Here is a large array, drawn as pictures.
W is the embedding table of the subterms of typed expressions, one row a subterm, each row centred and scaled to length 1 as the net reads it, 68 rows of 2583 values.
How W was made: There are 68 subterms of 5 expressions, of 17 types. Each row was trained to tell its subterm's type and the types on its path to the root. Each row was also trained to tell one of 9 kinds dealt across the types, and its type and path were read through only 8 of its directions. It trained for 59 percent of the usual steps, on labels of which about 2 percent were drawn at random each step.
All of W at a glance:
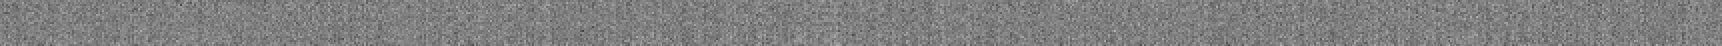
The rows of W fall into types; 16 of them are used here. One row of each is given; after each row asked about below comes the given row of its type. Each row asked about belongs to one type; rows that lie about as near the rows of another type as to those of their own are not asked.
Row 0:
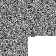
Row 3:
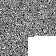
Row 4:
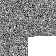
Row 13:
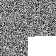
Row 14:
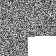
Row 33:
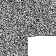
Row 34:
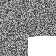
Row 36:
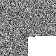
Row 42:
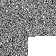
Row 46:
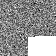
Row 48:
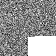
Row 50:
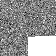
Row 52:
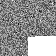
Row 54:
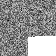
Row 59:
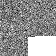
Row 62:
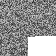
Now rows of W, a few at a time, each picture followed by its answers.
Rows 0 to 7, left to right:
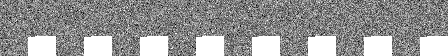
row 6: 52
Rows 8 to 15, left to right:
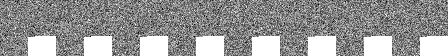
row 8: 0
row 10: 34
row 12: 3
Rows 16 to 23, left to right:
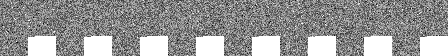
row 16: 3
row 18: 36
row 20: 48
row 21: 34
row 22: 50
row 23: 33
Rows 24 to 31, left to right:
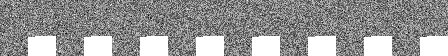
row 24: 54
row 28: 13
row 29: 50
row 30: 14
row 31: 42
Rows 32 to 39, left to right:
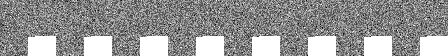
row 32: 54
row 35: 46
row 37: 34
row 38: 36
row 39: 3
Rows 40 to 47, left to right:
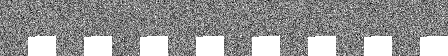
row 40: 42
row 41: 52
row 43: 52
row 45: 50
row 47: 42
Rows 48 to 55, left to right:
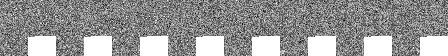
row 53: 0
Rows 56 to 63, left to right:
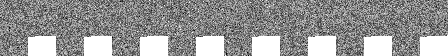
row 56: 4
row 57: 0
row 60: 50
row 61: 54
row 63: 54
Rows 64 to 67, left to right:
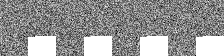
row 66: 3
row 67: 52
